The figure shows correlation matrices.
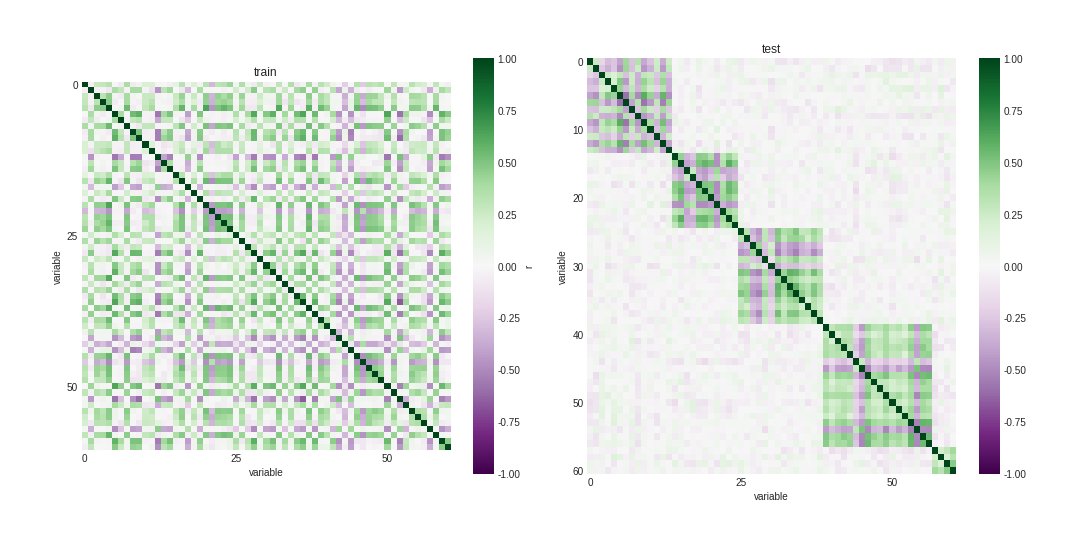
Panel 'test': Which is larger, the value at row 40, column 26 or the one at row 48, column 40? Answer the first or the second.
the second
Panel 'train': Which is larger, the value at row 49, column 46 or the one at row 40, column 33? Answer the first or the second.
the second
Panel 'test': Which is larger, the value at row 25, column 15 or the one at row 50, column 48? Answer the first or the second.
the second
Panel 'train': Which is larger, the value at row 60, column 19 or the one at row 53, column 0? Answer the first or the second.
the first
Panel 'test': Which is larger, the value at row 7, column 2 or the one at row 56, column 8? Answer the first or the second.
the first
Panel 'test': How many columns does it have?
61
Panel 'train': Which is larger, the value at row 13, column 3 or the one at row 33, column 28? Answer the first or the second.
the second
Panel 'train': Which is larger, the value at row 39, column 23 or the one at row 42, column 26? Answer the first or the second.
the first
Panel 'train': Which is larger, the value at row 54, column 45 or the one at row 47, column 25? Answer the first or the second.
the first
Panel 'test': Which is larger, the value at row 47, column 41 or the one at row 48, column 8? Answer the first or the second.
the first
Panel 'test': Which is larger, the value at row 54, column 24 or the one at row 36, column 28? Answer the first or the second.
the first
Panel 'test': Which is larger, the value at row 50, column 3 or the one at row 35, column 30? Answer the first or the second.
the first
